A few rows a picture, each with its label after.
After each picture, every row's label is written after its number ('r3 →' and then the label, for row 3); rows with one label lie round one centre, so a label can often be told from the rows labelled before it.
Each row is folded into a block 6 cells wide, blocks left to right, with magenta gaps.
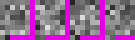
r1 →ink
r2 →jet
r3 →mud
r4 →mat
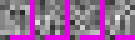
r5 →ink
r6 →mud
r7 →jet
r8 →mud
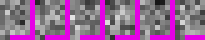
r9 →ink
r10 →mud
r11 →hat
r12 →mud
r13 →hat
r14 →jet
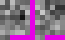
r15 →ink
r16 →mat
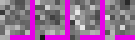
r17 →hat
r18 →ink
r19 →jet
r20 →hat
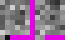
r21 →ink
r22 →hat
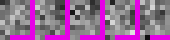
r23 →mud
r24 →mat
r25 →mat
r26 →jet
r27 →ink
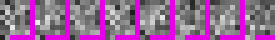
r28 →jet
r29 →mud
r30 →jet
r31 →jet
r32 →mud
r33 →hat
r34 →mud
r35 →hat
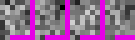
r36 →jet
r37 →mat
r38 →mud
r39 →mat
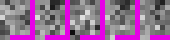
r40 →jet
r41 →hat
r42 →mud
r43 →hat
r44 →hat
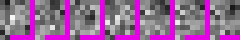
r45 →mud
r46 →hat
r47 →ink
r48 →mud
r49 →mat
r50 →mat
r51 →mat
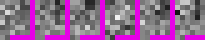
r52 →mat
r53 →mat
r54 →hat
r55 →mud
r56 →mat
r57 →mat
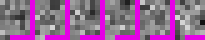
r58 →ink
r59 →hat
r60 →mat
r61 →hat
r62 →ink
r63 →jet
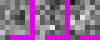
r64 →ink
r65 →hat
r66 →mud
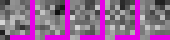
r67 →mud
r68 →mat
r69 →hat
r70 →hat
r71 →hat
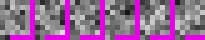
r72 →ink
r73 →jet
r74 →jet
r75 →mat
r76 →mud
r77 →mud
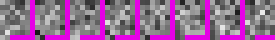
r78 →hat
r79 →mud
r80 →hat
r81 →mud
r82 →mud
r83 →jet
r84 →jet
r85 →mud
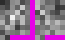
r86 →mud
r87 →mat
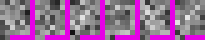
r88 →jet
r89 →hat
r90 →mud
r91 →ink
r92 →jet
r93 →mud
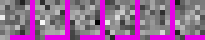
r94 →hat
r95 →jet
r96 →jet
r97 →mud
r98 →ink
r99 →mud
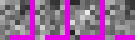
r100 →mat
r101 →hat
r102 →mud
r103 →mat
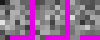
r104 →mud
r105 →mud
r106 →hat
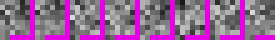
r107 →mat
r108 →mat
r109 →jet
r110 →jet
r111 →mat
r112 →mud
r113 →jet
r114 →mat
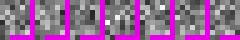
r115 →jet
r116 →jet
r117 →ink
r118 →mud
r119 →jet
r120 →hat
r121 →ink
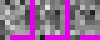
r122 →jet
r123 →ink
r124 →ink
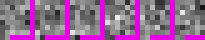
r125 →jet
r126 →ink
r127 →ink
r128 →mud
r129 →hat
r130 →mat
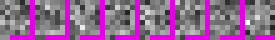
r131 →mat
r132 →ink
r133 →jet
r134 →ink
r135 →jet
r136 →ink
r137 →hat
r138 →mud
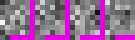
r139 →mud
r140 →mat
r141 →jet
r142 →ink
